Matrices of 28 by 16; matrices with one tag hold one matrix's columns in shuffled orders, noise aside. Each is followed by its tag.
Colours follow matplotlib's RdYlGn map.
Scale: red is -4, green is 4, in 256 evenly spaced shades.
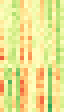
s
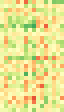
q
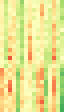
s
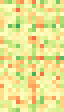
q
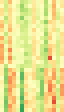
s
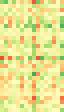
q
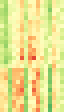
s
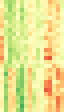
s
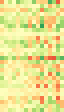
q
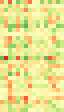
q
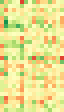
q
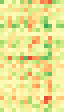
q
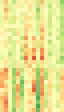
s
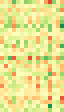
q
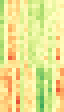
s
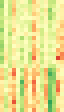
s
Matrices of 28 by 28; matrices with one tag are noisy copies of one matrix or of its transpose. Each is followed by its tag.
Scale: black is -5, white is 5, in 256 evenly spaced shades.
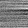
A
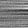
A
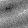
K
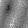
K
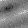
K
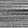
A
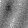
K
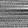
A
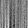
A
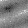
K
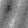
K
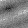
K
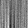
A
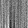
A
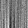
A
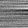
A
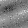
K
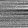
A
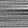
A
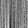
A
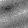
K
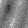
K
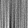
A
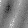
K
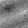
K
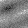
K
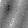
K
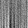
A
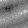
K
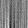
A
